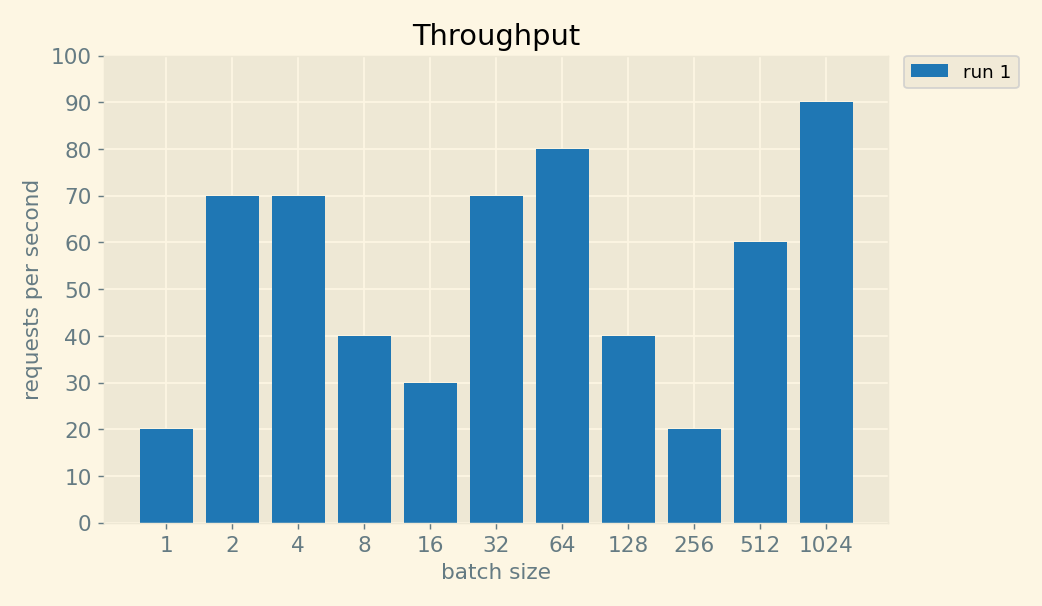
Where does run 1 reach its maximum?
1024
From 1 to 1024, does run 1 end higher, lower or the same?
higher
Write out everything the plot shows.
Title: Throughput
x-axis: batch size, ticks 1 2 4 8 16 32 64 128 256 512 1024
y-axis: requests per second, ticks 0 10 20 30 40 50 60 70 80 90 100
Legend: run 1
Values:
run 1: 20 70 70 40 30 70 80 40 20 60 90
